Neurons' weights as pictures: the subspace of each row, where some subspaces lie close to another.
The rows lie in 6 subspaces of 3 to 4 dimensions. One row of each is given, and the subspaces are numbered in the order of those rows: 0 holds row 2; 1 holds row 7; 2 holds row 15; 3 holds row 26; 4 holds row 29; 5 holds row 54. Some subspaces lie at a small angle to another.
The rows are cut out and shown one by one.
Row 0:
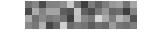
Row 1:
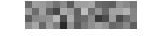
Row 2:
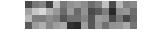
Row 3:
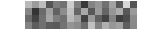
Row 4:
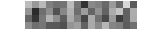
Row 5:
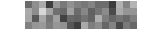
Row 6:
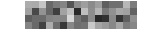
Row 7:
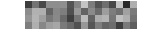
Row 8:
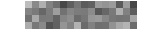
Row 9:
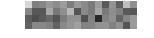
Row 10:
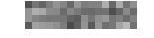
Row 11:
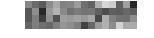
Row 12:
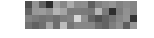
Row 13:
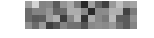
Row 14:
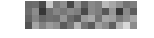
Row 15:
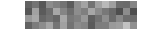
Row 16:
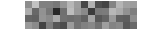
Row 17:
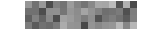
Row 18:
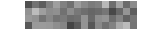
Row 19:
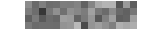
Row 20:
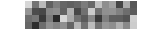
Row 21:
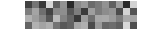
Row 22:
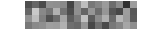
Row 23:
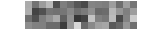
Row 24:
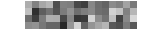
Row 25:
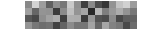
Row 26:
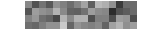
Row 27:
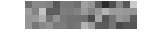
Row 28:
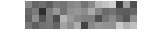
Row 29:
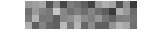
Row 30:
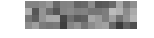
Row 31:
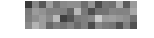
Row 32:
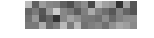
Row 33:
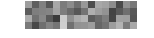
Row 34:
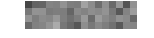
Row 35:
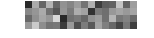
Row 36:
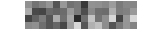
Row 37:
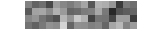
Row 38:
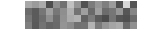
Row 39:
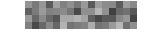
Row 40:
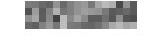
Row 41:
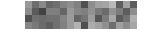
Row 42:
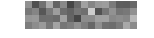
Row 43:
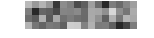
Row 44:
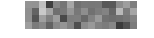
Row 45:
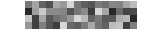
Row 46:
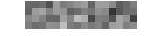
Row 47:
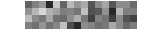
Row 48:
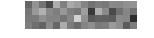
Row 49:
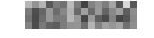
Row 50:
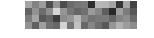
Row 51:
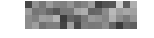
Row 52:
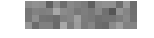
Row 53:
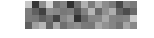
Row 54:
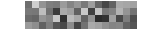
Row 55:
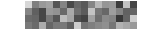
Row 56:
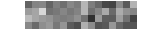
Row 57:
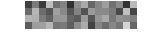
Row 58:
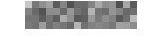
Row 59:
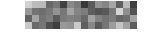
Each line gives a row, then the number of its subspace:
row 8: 4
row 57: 2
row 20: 5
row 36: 2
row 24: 1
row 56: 0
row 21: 2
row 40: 2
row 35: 5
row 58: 3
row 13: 5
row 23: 1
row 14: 0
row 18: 0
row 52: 4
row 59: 4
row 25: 3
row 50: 4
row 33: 5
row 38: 1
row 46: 3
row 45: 5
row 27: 0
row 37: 3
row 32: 4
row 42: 3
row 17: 2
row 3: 1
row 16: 4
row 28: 2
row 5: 0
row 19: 2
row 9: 4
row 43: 0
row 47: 0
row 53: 4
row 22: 1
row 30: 1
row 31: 5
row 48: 3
